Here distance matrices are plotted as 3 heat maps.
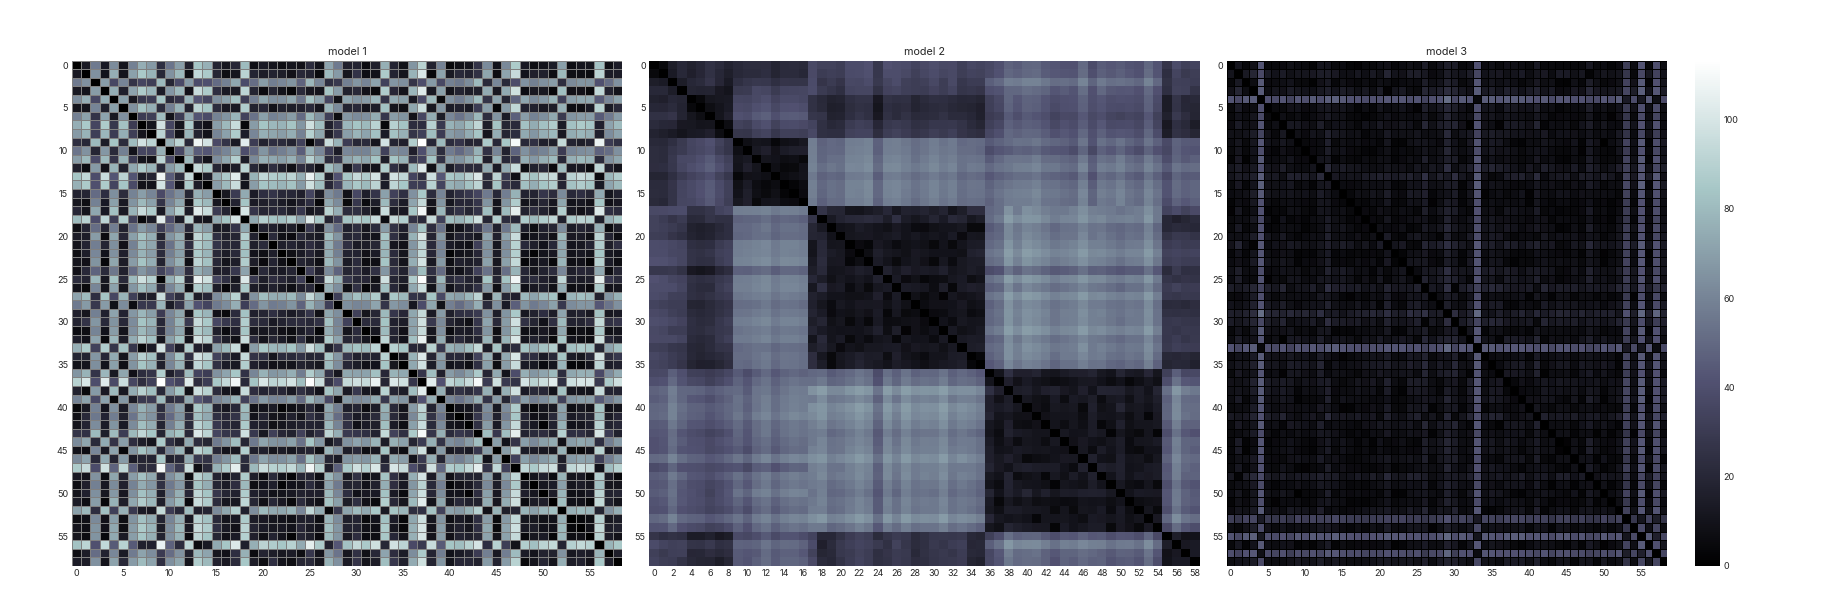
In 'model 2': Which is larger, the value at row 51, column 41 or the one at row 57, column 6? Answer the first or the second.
the second
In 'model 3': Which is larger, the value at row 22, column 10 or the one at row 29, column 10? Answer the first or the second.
the second
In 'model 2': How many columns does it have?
59
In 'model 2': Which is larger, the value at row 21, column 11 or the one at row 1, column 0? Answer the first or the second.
the first
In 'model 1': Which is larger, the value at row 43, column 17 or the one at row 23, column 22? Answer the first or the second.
the first
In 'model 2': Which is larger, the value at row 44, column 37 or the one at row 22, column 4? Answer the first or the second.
the second
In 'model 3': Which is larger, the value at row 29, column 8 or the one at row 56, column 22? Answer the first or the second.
the first
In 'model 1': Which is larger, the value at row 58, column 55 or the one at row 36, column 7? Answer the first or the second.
the second
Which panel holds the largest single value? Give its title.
model 1
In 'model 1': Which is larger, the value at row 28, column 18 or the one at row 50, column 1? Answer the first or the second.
the first
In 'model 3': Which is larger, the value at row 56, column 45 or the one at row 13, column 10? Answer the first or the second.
the second
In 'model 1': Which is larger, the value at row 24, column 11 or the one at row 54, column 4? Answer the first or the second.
the second
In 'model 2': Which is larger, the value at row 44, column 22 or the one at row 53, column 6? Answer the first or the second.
the first
